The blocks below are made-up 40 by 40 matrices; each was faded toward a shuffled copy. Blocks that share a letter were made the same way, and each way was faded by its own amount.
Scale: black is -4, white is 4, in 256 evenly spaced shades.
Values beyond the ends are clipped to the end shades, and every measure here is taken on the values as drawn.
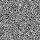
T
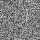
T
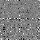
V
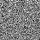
T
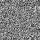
T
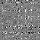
V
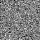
T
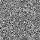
T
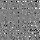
V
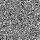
T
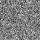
T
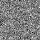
T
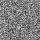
T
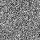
T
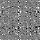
V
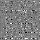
V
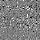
V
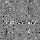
V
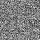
T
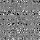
V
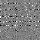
V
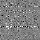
V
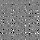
V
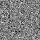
T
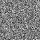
T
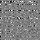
V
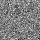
T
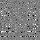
V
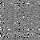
V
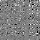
V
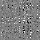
V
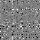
V
